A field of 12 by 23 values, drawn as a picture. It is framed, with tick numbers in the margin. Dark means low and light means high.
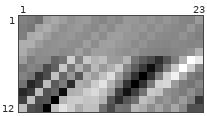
Neither half mirrors the other. Streaks slant up to the right. Values change most from cell to cell in the bottom left. A horizontal seam about 40% of the way down splits the table, and the top part is calmer.
